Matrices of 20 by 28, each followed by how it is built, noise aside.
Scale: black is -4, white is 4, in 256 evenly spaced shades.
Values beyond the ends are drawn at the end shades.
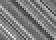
Toeplitz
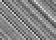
Toeplitz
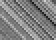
Toeplitz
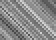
Toeplitz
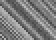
Toeplitz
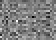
low rank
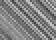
Toeplitz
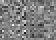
low rank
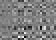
low rank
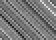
Toeplitz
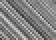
Toeplitz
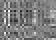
low rank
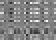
low rank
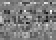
low rank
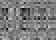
low rank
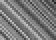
Toeplitz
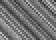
Toeplitz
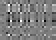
low rank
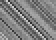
Toeplitz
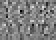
low rank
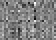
low rank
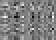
low rank
